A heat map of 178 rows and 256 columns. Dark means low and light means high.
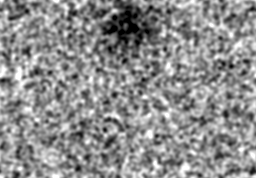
The texture is blotchy. No lone cell stands out from its neighbours. A single dip lies in the top middle. The top middle is the ninth with the lowest average.
